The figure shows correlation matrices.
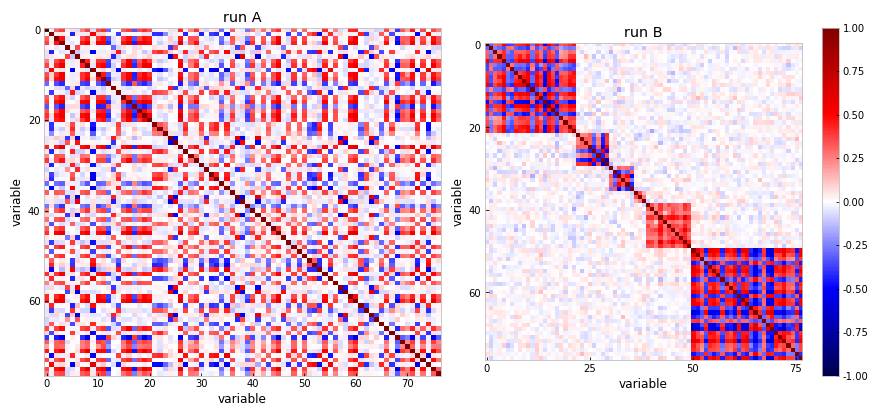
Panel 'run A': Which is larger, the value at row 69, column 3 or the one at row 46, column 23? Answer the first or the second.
the first
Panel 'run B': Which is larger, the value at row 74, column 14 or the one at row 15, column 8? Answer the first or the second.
the second
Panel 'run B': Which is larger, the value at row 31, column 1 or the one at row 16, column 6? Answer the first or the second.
the first
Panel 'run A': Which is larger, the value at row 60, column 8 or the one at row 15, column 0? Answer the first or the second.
the first
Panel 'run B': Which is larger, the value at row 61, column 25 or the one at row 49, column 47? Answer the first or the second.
the second
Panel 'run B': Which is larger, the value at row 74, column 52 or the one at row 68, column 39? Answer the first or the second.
the first
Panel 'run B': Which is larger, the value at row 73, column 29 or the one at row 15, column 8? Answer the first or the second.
the second
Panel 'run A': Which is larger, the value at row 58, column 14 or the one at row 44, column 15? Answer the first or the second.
the second
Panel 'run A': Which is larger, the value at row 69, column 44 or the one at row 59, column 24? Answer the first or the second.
the first
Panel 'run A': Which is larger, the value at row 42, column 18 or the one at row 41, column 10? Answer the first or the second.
the first
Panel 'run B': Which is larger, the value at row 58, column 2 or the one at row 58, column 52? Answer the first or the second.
the second
